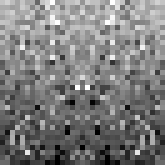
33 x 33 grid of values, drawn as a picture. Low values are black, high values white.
It is mirror symmetric from left to right. Fine speckle covers the field. No row or column stands out. No regular stripes run through it. The bottom middle is the ninth with the lowest average. The values follow a bell shape. There is an overall slope up to the top.
